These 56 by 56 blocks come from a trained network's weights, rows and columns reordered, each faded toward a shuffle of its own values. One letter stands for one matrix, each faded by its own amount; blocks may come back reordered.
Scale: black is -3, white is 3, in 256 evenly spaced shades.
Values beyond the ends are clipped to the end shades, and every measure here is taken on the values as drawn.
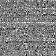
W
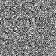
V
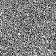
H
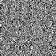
V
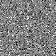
H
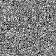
H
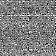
W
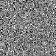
H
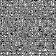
W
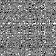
W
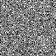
H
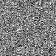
V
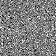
H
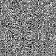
V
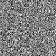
V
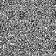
V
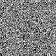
V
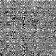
W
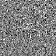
H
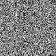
V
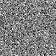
H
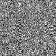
V
